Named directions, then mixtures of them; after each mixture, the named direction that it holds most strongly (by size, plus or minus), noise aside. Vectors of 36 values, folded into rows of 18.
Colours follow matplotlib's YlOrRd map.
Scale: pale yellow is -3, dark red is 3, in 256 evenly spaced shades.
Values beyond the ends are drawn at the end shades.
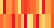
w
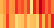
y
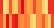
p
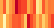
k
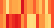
p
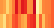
k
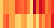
y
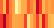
k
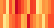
k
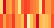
w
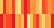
w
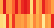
y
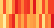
k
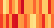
p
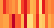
w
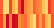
p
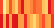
p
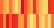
p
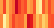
k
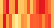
p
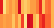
w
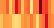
y
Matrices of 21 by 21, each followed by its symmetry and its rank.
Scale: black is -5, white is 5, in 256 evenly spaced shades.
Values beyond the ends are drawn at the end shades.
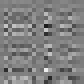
neither, rank two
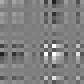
symmetric, rank one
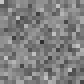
symmetric, full rank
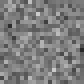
neither, full rank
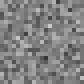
neither, full rank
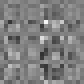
neither, rank two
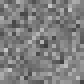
symmetric, full rank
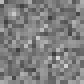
symmetric, full rank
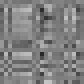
neither, rank two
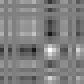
symmetric, rank one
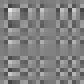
symmetric, rank one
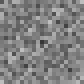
symmetric, full rank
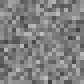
neither, full rank
